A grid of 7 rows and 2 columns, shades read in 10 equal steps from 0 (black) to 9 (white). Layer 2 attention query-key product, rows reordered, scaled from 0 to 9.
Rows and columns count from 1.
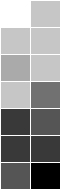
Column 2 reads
7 7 7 4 3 2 0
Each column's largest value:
9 7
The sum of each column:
36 30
